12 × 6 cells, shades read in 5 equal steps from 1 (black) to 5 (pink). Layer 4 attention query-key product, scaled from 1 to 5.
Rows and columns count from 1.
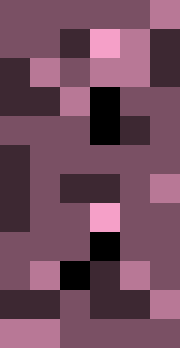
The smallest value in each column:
2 2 1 1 2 2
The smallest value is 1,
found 4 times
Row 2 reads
3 3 2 5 4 2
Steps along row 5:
same same down up up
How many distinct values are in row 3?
3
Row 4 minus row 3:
0 -2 1 -3 -1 1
